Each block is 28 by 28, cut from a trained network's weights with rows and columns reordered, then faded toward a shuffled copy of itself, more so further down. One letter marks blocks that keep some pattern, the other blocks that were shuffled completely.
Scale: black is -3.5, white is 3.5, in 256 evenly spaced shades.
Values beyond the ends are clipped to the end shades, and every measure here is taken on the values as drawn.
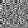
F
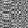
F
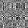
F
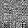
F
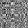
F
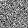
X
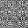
F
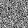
X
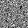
X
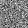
X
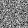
X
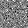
X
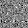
F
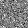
X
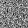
X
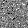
X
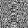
F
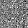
F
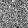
X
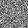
F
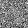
X
